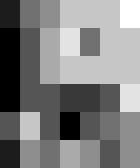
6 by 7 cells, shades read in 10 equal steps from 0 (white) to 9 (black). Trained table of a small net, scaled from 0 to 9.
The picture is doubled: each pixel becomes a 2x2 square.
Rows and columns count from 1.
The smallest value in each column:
6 2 3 1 2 2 0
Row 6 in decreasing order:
8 6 5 4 4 4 3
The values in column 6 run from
2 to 6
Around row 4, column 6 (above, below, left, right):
2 5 7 1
